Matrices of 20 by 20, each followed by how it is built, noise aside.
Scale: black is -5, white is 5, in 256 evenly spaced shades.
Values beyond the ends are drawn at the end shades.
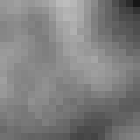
smooth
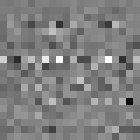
uneven rows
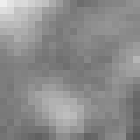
smooth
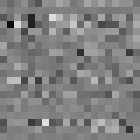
uneven rows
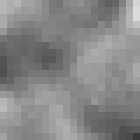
smooth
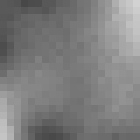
smooth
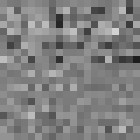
uneven rows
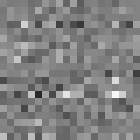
uneven rows
